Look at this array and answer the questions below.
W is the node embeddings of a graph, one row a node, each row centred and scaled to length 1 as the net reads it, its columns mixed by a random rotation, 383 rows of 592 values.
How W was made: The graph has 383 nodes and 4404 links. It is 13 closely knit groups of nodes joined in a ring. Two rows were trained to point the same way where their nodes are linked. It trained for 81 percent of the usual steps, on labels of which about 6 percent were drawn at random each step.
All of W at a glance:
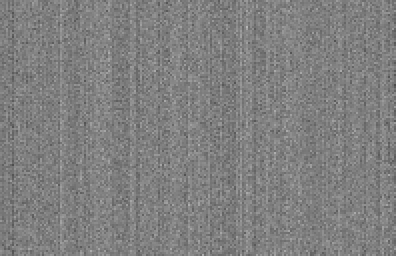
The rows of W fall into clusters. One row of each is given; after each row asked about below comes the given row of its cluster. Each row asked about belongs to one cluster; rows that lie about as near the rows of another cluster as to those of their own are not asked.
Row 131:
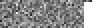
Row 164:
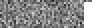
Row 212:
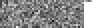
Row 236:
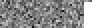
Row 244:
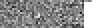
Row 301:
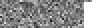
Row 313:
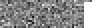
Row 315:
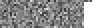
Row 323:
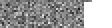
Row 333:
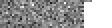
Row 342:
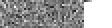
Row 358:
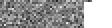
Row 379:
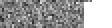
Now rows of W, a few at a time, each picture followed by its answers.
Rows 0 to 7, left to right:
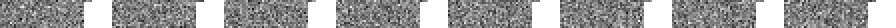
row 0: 333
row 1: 313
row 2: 342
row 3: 342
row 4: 164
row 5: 131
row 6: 164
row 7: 131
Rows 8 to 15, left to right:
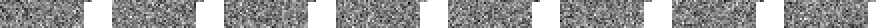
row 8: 301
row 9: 244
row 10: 131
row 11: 212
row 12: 358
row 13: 131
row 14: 358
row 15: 379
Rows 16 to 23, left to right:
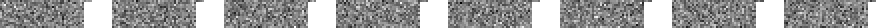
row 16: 342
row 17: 342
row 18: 315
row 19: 333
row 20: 301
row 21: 244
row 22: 313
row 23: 323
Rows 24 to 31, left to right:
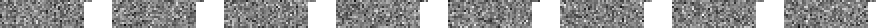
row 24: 164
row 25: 358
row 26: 313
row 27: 315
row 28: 131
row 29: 342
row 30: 301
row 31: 333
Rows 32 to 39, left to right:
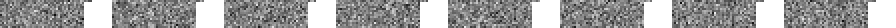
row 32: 164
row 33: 379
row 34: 315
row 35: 244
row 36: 212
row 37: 315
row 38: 164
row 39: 164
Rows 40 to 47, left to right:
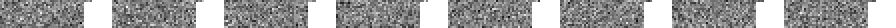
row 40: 379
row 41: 342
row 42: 313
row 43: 379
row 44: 315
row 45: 358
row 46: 301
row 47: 323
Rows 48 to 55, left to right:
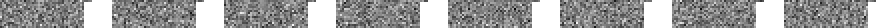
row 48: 342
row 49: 236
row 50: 323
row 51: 358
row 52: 323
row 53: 164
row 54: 358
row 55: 131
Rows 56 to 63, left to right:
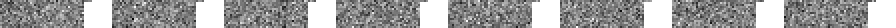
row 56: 333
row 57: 333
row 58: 164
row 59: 212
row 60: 379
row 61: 212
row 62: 236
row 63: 379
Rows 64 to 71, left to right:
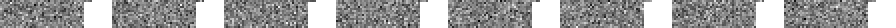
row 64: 315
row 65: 379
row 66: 313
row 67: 244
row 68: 358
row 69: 212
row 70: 315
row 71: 333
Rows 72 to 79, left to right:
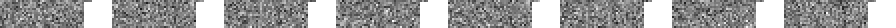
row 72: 379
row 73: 342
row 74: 323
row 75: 236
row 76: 342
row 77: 323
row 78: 301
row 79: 164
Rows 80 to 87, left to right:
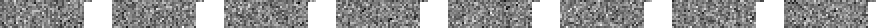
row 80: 164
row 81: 315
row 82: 342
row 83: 236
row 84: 164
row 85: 342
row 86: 131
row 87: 333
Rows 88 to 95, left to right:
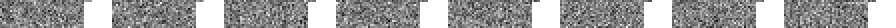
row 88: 301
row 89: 212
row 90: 164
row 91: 236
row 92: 236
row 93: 323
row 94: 313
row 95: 164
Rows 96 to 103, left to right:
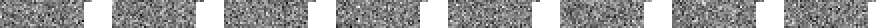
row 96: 342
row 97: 236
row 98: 164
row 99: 333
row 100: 313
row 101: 315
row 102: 333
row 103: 313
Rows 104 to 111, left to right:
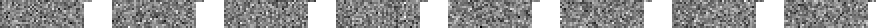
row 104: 212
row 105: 212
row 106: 164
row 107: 164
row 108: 236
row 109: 301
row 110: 333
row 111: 315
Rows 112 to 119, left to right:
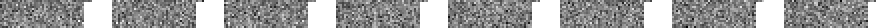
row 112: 131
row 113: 164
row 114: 131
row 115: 379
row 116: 379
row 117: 164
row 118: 333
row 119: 333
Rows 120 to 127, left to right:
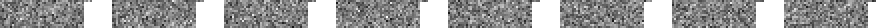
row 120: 379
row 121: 131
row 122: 379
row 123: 301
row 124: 333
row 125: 342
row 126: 323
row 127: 358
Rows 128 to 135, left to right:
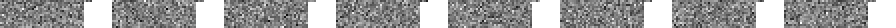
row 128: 236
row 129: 313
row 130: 244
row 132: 212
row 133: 244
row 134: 358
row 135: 164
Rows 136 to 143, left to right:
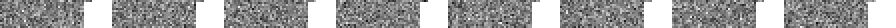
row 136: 131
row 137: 244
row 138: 342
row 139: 358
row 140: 379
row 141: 333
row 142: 244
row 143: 212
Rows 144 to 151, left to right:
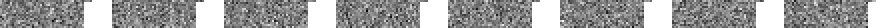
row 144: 236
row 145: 131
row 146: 301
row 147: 315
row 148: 342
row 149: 313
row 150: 358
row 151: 333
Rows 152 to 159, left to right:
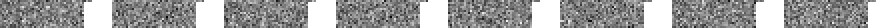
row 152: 333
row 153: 315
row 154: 379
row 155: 315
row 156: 131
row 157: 313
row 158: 333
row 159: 164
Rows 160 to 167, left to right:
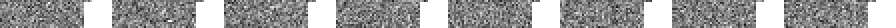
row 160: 212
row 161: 236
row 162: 333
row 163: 358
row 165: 323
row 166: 244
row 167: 131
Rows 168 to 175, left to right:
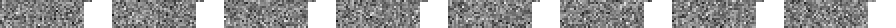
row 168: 323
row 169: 164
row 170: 301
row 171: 131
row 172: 379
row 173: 358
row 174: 131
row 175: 301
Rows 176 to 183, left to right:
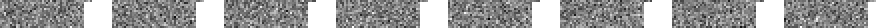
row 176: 315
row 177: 342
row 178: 236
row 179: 212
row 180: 323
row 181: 315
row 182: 313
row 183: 212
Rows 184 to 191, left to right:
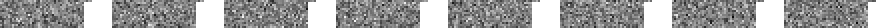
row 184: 379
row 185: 379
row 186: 244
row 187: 379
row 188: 379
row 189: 379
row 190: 236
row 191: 323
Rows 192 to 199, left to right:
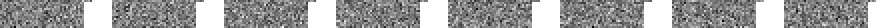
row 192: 315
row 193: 323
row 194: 244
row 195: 313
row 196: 236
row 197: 236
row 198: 301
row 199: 342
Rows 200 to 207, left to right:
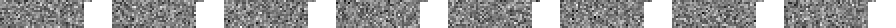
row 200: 244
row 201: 333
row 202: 212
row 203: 301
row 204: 358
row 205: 131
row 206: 342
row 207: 379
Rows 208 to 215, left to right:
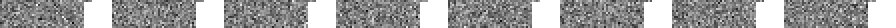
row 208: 323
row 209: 164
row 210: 131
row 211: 315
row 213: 379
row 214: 315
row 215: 244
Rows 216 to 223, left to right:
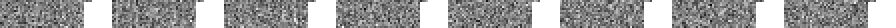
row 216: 323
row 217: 131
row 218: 131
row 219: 342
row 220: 313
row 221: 244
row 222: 236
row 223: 244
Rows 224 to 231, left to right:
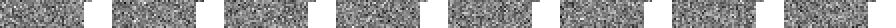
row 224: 342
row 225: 333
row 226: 315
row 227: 212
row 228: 323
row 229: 379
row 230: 131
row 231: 313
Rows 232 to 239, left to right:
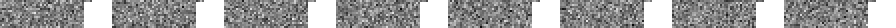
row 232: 244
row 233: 379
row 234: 244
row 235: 315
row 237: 244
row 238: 164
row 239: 236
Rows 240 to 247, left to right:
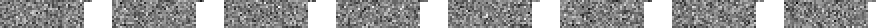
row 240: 164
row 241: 358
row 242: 313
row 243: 236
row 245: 358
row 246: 333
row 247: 301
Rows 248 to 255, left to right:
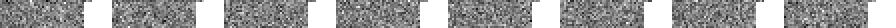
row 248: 333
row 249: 212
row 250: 323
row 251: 333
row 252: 342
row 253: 358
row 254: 315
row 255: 379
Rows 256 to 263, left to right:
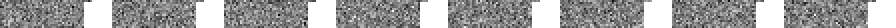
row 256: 313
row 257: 315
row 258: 164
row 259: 244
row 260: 212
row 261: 301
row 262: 333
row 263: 301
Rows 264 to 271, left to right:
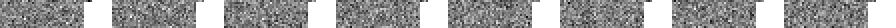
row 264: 358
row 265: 244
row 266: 379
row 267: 315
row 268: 164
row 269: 358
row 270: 236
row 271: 131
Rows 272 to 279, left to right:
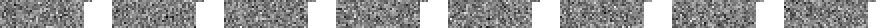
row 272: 315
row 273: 315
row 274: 212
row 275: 244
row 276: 323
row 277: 301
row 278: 379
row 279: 301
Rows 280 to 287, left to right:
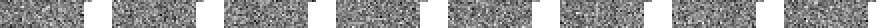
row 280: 333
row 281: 342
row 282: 358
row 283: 212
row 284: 301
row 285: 323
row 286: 164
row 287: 333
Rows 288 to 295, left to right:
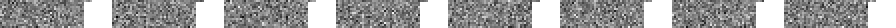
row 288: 301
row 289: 323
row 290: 342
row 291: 323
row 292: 244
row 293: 301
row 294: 313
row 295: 244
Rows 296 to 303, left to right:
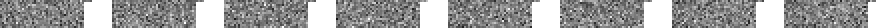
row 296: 164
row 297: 131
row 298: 244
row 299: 212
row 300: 333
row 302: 333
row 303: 333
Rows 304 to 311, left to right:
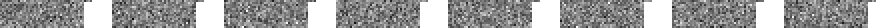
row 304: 315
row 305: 333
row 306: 131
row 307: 315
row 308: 131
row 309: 212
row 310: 313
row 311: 379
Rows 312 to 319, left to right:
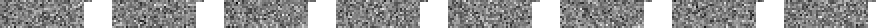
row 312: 315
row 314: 301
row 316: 379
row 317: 301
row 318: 236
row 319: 244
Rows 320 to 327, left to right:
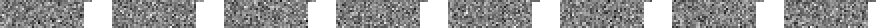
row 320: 236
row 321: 244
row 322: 333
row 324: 323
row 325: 315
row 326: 313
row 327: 236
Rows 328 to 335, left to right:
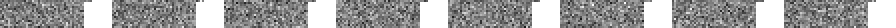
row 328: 313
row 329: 315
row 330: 301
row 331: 358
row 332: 323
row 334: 323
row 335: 315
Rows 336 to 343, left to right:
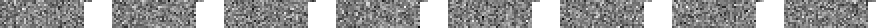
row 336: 164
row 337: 333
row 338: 358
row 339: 333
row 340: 131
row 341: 244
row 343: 244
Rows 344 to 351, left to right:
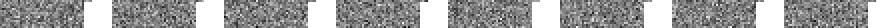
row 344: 244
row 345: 342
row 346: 236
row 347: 313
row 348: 301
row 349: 212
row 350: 244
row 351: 313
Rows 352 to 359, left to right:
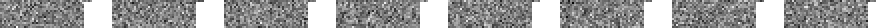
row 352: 212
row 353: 236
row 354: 164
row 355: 212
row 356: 379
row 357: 301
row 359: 333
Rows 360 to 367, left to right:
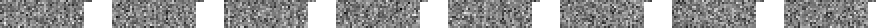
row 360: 131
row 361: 323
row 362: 131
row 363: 315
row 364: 323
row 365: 313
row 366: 333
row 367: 315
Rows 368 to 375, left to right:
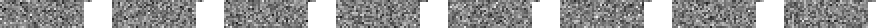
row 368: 301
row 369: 212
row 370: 342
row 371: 323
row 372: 212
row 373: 244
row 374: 342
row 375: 379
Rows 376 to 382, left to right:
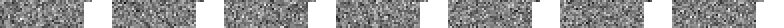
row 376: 379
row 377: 301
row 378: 244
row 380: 358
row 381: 358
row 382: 244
